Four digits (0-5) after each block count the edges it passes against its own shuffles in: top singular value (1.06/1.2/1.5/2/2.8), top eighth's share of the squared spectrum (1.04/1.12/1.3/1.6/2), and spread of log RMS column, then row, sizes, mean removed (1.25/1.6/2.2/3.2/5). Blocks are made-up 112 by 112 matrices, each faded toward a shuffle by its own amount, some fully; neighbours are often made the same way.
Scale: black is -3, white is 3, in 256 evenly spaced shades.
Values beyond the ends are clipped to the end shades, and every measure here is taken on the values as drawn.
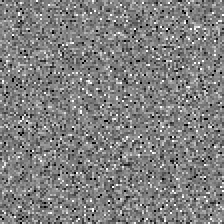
3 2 0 0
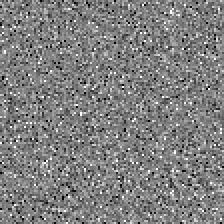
2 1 0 0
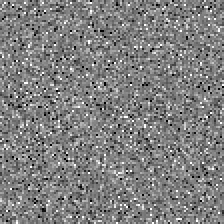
0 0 0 0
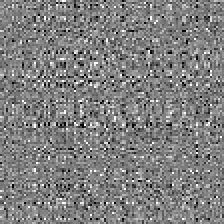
5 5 3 4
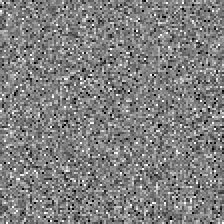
3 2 0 0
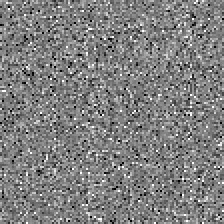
3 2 1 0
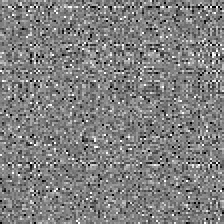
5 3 2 3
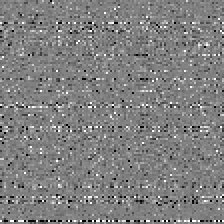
5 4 1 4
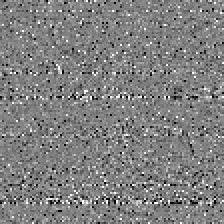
4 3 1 3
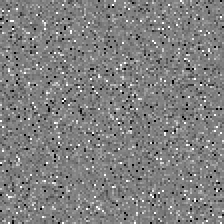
2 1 0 0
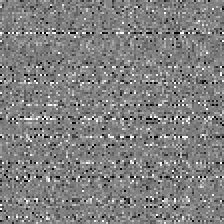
4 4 2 4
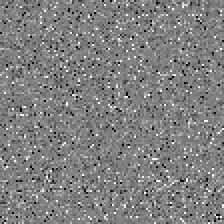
2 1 0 1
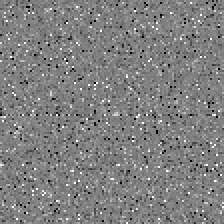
2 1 0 0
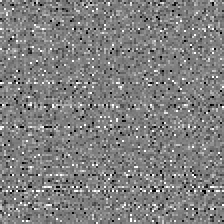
4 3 1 3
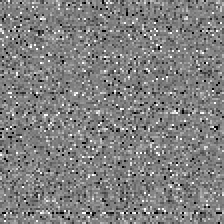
4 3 1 2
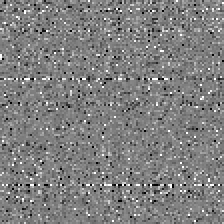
4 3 1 3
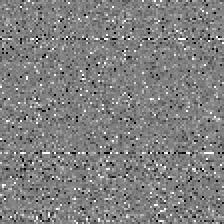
3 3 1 2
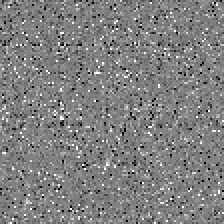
3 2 0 1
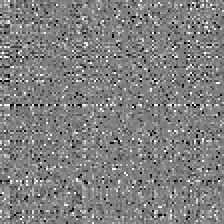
5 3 2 3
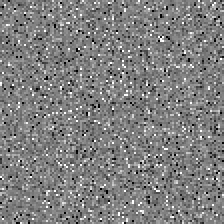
2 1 1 0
